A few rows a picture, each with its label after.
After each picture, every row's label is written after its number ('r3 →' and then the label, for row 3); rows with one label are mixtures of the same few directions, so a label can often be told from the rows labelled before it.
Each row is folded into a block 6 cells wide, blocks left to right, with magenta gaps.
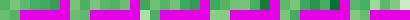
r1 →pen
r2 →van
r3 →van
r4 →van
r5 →pen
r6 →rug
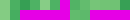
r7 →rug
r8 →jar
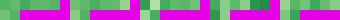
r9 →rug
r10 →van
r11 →van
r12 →rug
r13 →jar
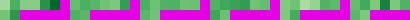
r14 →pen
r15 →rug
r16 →pen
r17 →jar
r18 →jar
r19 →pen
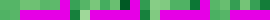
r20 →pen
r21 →van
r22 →van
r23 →rug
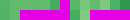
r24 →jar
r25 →rug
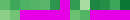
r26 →van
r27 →pen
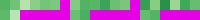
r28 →rug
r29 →jar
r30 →pen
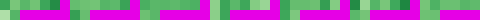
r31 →van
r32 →van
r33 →van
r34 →rug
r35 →rug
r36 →van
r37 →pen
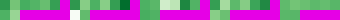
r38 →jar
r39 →van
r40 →jar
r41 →van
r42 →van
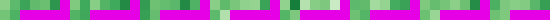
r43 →rug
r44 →pen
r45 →rug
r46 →rug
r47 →pen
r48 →jar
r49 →rug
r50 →jar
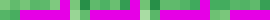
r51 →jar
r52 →van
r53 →van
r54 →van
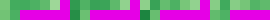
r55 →van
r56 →jar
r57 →van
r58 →pen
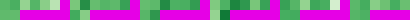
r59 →rug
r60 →van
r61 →rug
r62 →rug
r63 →rug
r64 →jar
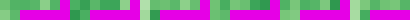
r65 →rug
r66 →jar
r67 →jar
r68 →pen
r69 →jar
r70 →jar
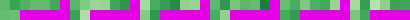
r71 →van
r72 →rug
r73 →jar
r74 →van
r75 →jar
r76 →pen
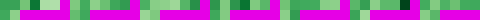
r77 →pen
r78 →pen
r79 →jar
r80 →pen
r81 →rug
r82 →van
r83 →van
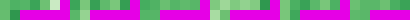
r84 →rug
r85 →jar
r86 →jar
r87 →jar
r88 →rug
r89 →pen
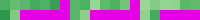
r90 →van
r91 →rug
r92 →jar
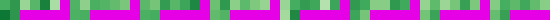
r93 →jar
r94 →van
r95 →rug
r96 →pen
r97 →rug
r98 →jar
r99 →jar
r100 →jar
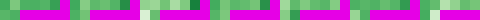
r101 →pen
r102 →van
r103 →jar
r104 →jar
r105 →jar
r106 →van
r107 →rug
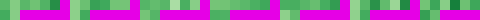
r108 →rug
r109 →jar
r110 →pen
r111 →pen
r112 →van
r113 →rug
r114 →pen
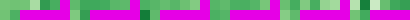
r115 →pen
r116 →rug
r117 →van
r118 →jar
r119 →rug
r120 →pen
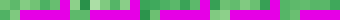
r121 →rug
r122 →pen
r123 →jar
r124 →jar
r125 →van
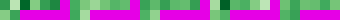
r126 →pen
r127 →rug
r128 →jar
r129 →van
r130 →jar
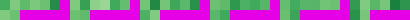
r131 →jar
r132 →pen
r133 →van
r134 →rug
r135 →rug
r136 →rug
